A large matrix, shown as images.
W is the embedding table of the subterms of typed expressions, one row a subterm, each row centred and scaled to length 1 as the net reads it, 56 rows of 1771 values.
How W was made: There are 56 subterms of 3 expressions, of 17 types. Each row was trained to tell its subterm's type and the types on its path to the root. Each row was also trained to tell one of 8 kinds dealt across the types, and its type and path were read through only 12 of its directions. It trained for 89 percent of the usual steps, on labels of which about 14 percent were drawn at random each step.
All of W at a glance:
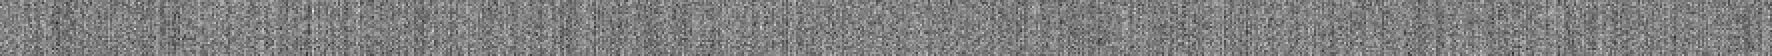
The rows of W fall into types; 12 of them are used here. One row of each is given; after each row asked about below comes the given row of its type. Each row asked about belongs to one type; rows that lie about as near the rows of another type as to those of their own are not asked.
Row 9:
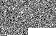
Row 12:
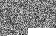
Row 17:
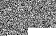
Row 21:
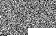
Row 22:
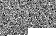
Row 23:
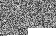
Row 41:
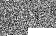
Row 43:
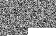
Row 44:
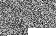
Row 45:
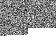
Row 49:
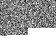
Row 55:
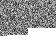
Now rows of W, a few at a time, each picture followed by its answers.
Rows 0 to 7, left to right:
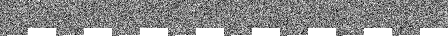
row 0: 9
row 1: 23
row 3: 44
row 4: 9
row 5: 9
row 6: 12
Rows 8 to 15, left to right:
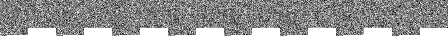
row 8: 49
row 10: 17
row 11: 12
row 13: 41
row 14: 17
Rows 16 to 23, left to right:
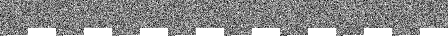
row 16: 23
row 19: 9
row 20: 41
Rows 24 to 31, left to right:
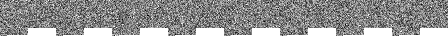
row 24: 12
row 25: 41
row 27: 45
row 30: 17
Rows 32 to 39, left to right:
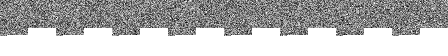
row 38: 12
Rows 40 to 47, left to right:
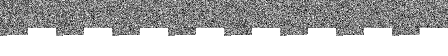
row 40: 44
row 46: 17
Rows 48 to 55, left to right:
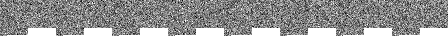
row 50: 44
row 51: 55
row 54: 44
